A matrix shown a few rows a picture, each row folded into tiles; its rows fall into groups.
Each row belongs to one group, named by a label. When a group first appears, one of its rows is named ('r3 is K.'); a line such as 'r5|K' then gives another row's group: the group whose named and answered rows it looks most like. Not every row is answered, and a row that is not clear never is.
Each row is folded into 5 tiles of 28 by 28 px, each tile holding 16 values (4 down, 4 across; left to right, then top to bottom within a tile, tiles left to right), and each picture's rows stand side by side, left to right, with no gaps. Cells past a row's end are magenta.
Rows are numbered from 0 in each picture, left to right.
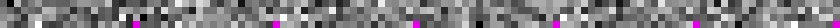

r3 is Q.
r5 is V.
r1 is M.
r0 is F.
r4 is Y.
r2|Y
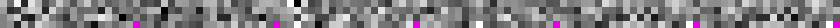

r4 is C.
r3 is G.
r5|C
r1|Q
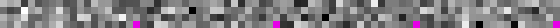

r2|M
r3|Q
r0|G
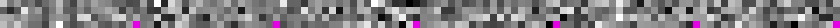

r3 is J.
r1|F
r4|M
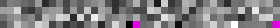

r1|V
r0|J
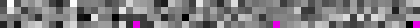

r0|Q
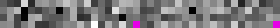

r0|Q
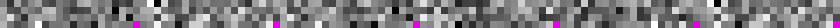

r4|Q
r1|V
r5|V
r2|F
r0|F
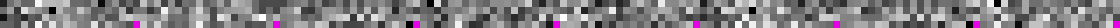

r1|G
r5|M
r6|J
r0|M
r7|V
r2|J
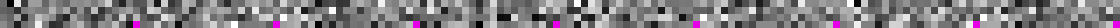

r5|Y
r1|V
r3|Q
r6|V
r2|Y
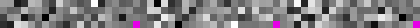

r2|F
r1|V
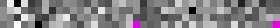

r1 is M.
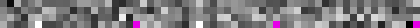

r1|G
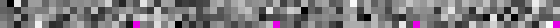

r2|Q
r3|C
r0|F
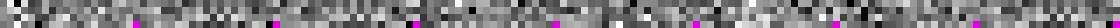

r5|M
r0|V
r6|Q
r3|M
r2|J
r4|G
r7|J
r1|J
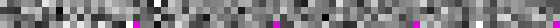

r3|G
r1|F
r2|M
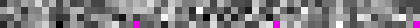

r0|Q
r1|C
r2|G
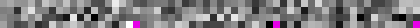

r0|C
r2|Q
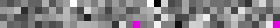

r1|V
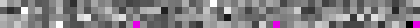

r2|J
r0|G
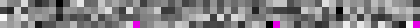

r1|J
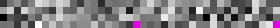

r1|C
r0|M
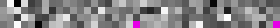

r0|V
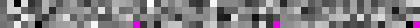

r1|Q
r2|J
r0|V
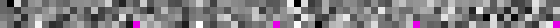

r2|V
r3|C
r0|F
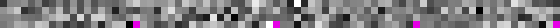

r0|J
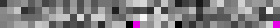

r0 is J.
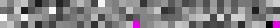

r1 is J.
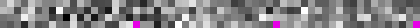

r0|C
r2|G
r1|M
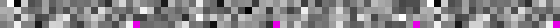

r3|V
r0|V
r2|G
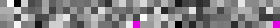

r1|Y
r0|V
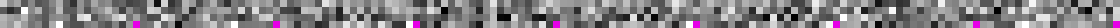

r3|Q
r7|M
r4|C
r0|G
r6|Y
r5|C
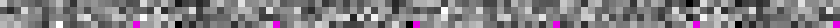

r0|G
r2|J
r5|Y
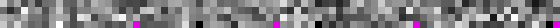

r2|Y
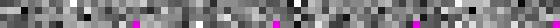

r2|F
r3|M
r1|G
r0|Q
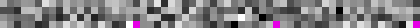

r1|F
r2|C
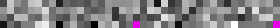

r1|V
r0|Q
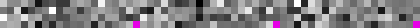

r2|F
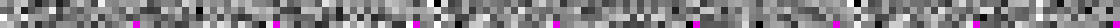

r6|V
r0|Y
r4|J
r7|M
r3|V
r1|C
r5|Q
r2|C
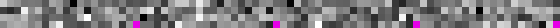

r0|G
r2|F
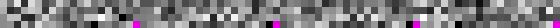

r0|F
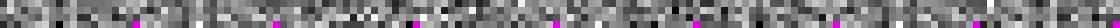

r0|Q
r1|G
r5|Q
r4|F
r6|G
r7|Q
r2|J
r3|Y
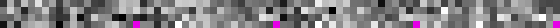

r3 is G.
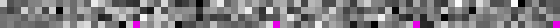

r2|F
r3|M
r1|Y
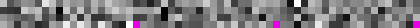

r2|F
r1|Q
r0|C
